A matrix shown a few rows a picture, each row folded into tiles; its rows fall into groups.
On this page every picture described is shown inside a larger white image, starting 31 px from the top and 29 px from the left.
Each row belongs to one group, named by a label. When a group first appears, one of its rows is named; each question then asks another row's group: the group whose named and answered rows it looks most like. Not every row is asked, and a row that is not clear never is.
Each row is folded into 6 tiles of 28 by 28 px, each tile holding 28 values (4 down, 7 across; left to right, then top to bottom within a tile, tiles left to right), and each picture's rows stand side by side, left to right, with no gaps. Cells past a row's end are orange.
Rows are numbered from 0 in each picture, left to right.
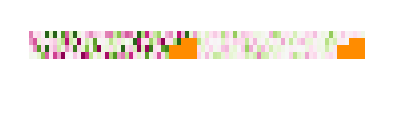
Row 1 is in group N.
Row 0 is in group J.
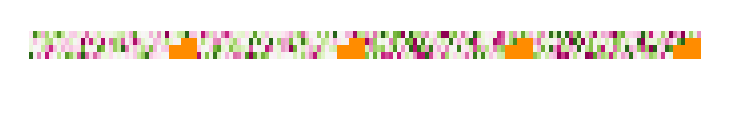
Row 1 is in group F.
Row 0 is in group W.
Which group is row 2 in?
J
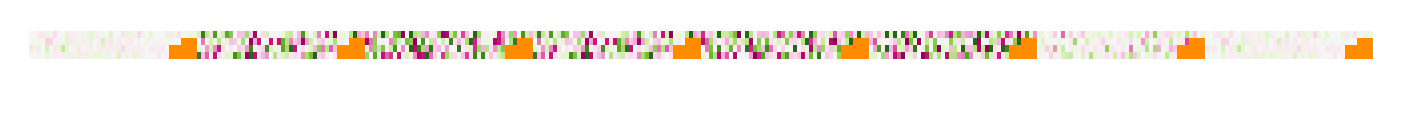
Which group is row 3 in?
W
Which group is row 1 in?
W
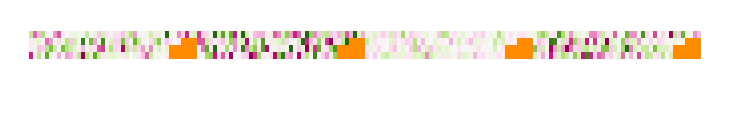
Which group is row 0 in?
F
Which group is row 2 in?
N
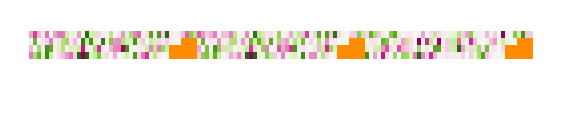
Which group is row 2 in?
W
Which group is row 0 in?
F
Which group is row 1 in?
F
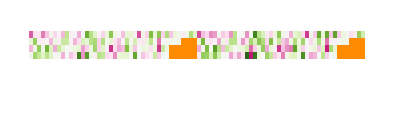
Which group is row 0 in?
F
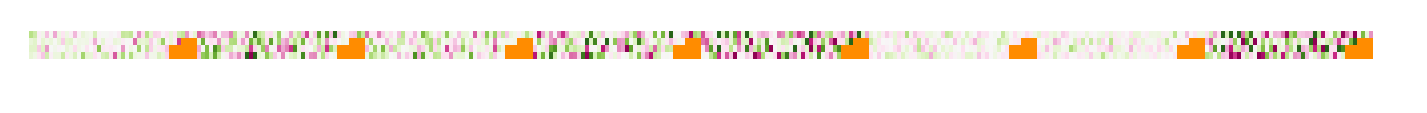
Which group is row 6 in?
F
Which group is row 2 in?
F
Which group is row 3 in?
F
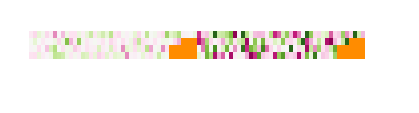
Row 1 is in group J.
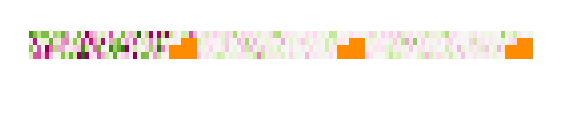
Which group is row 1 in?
N
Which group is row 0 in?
W
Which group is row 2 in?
N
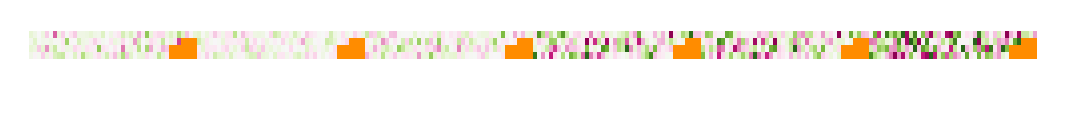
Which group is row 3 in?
W
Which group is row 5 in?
J
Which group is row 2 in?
F
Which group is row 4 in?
W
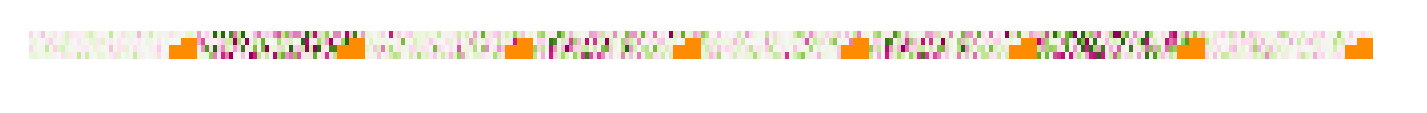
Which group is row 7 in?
N
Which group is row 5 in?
W
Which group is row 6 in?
J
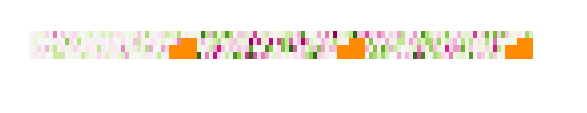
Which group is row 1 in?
W
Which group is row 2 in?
F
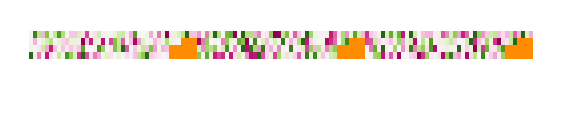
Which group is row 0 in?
W
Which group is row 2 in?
J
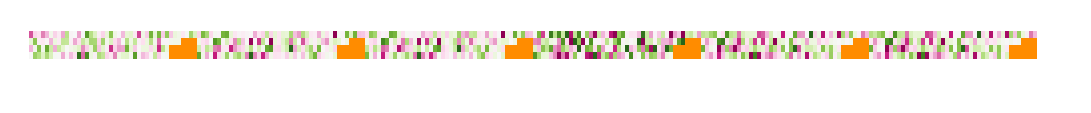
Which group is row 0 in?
F
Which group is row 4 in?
W
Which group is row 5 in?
W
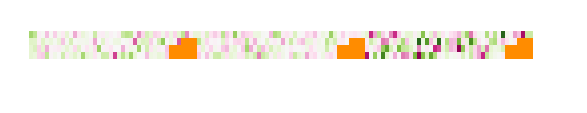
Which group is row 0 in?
N
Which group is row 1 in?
N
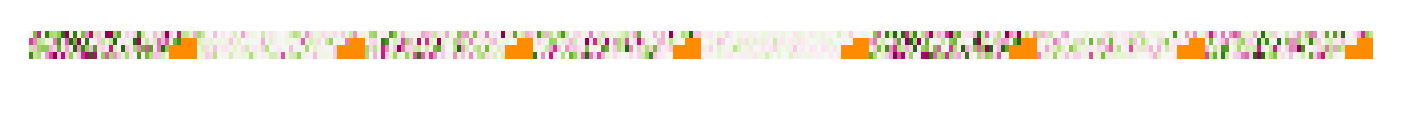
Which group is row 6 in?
F
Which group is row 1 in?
N
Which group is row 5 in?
J
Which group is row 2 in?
W
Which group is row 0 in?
J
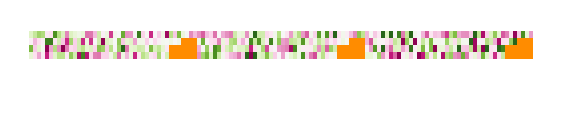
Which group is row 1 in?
F
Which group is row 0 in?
W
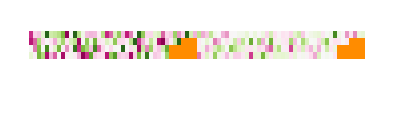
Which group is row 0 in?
J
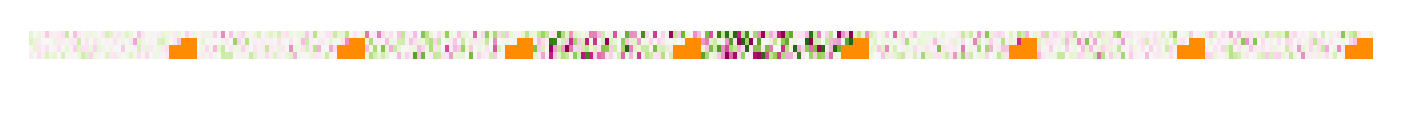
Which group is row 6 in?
N
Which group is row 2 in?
F
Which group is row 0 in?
N
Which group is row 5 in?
N
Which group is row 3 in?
W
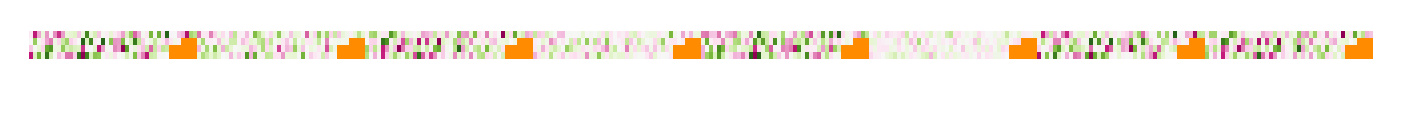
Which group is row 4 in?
F
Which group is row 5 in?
N
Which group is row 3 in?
F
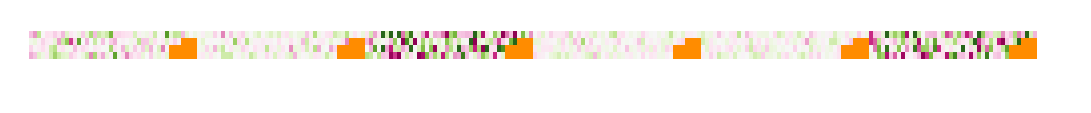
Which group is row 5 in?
J
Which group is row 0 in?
N
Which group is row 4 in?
N
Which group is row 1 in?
N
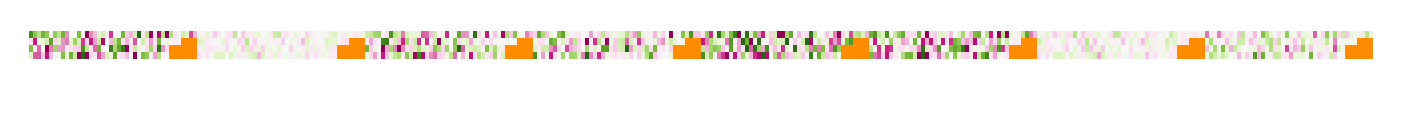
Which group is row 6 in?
N
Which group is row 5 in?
W
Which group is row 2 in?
W
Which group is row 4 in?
J
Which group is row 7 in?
F
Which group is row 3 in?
W
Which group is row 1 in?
N
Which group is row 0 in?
W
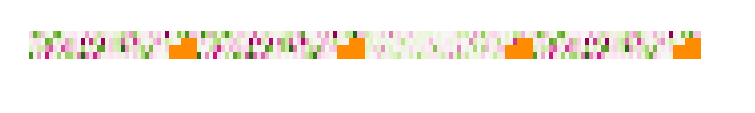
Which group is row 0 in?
W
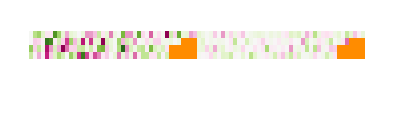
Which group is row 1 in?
N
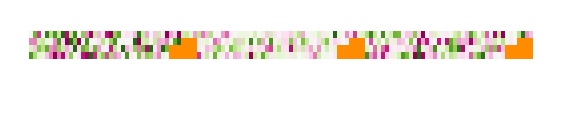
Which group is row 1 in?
F
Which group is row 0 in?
J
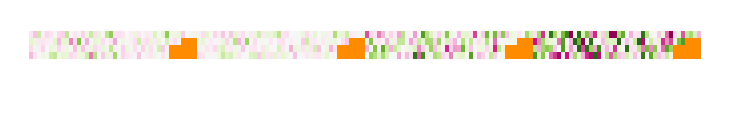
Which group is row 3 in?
J
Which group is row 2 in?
F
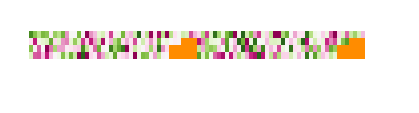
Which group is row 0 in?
W
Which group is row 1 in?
J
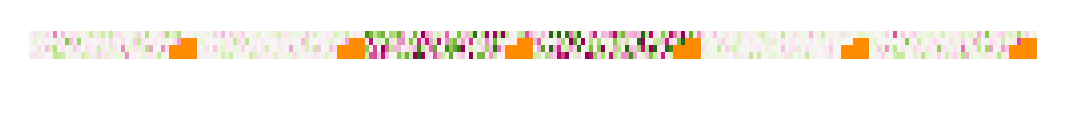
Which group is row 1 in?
N
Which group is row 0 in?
N
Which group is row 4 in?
F
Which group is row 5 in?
N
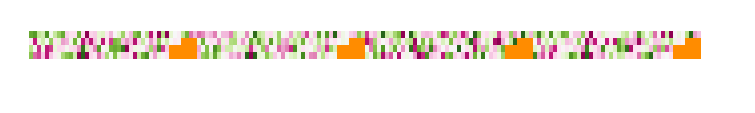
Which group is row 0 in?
W
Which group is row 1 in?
F
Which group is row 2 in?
J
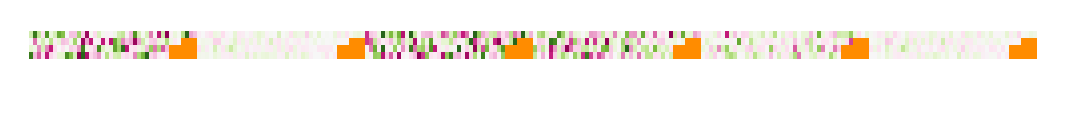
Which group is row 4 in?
N
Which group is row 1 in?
F
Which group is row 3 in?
W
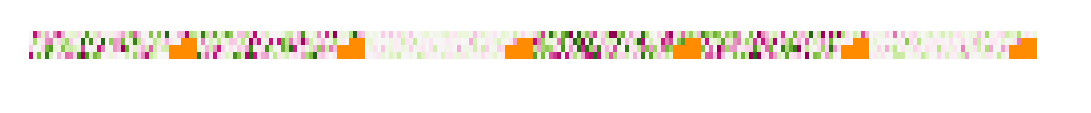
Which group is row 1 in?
W
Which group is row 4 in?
W
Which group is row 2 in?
N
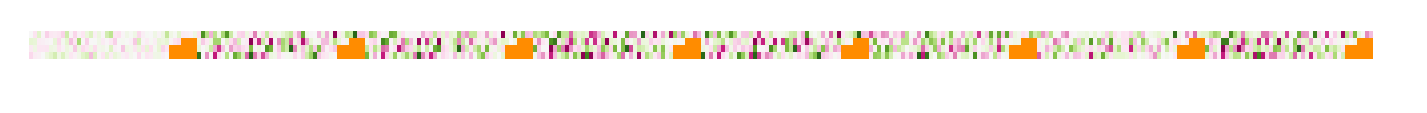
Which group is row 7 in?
W
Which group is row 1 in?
W
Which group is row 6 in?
F
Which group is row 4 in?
W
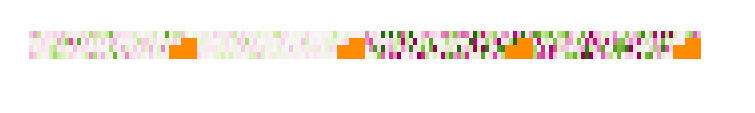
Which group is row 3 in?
W
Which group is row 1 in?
N
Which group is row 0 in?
N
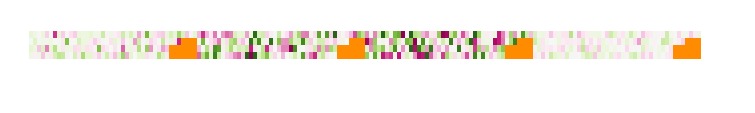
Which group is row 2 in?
J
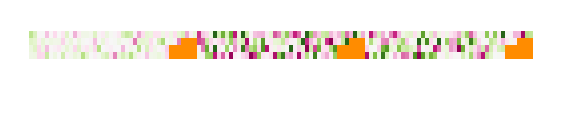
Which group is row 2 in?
F
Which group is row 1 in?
J
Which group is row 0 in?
N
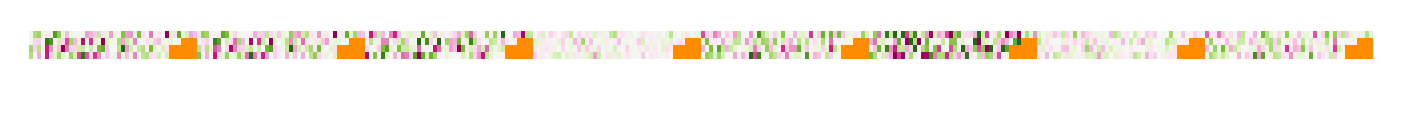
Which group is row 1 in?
W
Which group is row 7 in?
F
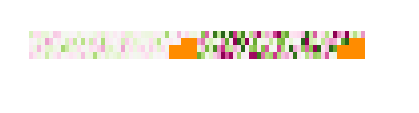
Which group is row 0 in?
F
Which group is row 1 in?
J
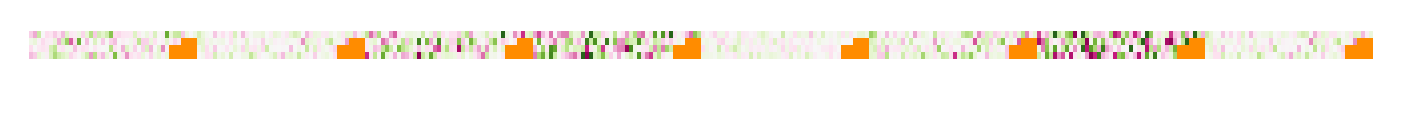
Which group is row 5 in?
N
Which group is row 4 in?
F
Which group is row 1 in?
N
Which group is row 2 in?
F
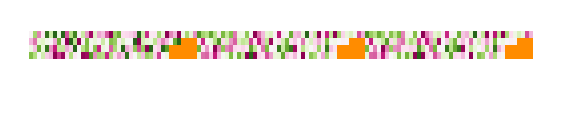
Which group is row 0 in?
J
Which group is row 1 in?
W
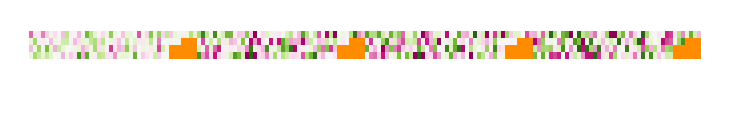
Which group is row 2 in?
W
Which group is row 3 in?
J
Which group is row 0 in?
F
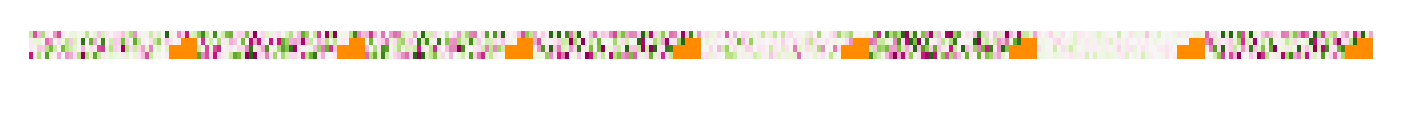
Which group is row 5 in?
J
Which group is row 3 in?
J
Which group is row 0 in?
F
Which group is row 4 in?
N
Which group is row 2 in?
F
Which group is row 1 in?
W
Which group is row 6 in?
F
